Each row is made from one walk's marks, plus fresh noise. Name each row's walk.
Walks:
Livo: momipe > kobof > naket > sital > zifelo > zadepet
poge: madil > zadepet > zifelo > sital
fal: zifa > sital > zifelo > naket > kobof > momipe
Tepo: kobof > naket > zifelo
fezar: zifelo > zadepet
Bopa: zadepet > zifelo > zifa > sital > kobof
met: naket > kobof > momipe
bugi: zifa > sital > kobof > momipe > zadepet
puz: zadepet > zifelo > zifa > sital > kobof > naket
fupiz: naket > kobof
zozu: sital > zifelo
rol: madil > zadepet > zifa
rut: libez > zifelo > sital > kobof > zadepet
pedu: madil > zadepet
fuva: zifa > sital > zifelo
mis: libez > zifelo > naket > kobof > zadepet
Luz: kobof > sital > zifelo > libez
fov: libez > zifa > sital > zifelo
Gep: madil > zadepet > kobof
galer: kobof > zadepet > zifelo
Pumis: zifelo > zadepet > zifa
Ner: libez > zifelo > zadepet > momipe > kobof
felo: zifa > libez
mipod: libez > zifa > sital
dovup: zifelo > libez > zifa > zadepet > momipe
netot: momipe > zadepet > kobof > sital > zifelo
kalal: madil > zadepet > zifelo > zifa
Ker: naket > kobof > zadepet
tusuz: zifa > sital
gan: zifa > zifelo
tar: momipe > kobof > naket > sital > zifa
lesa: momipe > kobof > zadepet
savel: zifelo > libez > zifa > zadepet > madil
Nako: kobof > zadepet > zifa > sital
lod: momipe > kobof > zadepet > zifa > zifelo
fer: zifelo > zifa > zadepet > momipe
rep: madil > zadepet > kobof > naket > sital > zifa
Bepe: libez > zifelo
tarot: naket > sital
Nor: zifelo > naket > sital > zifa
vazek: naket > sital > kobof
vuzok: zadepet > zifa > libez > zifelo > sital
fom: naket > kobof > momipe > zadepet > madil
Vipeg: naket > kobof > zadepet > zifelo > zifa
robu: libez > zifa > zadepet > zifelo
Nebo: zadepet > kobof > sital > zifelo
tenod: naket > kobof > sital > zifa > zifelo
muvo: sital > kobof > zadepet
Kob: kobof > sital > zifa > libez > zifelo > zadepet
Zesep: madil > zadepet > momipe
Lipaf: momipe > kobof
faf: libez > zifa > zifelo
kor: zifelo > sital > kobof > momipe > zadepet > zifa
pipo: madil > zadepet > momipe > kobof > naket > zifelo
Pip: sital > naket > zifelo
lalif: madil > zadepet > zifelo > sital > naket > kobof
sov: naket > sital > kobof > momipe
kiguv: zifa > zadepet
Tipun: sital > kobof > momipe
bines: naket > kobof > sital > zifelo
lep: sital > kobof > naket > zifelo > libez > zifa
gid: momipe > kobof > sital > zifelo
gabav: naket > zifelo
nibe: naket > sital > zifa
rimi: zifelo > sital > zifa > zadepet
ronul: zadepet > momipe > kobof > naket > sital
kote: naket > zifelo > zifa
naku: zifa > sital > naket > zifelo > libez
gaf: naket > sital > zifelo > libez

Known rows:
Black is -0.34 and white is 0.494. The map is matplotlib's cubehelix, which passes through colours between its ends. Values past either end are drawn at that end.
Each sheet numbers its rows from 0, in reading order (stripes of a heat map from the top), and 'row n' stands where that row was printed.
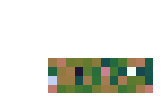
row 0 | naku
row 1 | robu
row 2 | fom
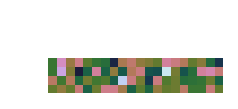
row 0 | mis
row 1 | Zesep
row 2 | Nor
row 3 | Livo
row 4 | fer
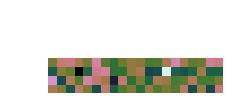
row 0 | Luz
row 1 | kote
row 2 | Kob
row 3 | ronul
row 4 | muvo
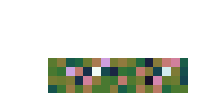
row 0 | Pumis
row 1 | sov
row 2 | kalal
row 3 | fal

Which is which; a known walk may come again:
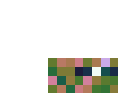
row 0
rut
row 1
sov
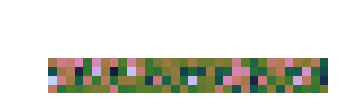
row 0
Pip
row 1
mis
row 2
Vipeg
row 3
Kob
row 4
poge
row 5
kote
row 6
Nebo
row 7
rep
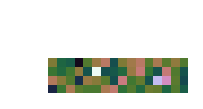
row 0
rol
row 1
fom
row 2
Bopa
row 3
nibe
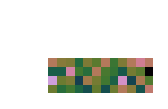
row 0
fuva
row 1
Nako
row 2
Luz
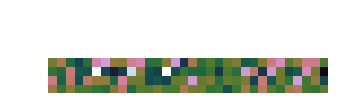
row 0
faf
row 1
fupiz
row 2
fal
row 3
Lipaf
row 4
mipod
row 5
Pumis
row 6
gid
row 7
lep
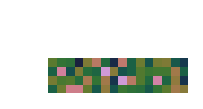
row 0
Zesep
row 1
gan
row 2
tusuz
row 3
savel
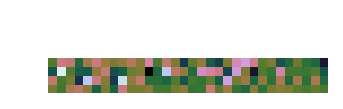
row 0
pipo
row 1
Nor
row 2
gaf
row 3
lod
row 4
fer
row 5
bines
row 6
robu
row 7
felo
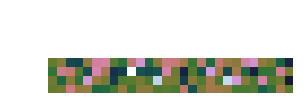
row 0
dovup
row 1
tenod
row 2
met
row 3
lalif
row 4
fezar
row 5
tarot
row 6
kalal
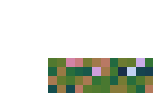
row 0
muvo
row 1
kor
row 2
Tipun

